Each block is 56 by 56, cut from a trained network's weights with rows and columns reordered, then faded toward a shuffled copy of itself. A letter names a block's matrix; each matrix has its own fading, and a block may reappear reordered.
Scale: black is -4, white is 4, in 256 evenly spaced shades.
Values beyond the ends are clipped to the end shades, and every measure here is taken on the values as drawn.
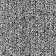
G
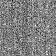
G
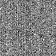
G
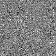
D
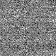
D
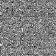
D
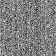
G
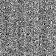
G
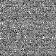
D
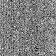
G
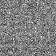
D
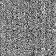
G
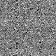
D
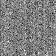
G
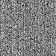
G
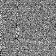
D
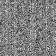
G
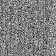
G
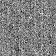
G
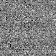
D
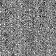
G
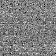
D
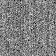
G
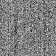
G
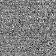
D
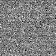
D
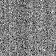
G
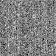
G
